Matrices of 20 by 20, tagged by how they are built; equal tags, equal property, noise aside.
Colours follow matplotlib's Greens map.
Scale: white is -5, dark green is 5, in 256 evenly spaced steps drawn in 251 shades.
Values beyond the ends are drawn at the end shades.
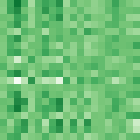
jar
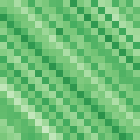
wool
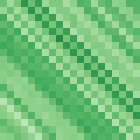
wool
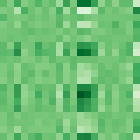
jar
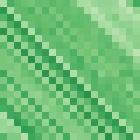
wool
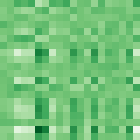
jar
